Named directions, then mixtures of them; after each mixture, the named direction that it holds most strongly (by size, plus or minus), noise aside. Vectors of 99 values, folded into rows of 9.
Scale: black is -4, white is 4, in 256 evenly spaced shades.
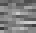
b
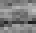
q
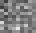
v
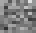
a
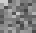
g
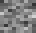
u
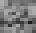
q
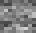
u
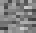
a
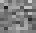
a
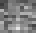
v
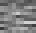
b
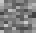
u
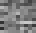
b
